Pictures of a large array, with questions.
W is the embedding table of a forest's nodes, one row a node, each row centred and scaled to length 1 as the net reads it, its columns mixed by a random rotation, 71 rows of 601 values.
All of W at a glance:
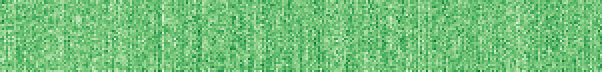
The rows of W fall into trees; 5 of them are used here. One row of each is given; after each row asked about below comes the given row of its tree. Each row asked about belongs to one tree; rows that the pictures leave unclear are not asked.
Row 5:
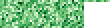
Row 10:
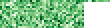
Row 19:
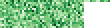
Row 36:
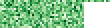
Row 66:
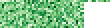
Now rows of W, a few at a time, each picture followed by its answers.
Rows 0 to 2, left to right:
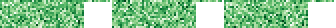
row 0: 10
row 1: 36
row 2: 10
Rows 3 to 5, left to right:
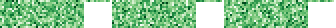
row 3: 36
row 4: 66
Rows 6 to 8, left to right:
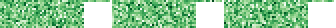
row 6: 19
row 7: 5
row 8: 66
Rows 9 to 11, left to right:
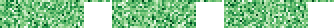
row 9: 36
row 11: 36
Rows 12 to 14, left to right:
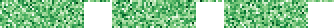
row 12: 10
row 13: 36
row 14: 19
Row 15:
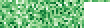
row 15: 66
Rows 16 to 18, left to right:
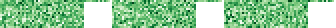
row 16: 5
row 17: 5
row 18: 5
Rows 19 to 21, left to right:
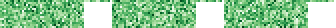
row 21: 19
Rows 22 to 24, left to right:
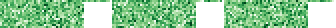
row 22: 19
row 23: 10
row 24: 5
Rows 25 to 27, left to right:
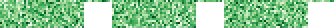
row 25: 66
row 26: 10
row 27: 19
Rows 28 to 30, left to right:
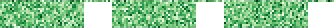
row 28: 10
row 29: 36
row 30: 66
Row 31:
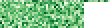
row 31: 66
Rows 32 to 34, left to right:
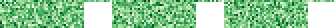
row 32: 66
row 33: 5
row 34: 19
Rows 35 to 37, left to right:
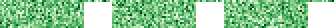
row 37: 5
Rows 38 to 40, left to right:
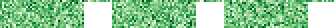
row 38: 10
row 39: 10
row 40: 5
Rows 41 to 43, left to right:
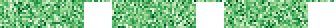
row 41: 5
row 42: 10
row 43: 36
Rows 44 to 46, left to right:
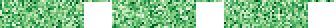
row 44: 10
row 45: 5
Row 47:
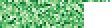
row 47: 5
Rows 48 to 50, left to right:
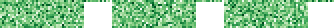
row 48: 5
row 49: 5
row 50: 36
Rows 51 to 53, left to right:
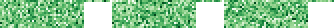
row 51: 66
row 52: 66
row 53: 36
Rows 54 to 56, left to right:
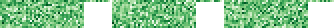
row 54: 5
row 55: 66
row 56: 5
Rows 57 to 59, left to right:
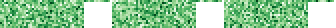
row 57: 66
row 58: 66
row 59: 66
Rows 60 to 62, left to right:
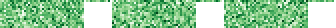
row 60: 19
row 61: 66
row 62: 10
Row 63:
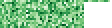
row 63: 66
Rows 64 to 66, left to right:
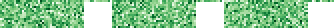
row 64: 19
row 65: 10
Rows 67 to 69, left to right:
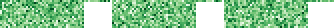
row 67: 10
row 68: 66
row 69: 19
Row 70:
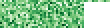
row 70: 66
